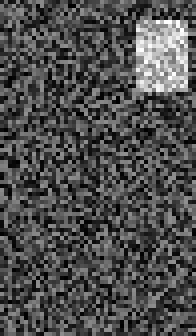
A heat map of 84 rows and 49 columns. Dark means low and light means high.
In the top right lies a patch that is higher than the rest. Overall the values sit about 30% of the way up the scale. There are no regular stripes. The top right is the ninth with the highest average.
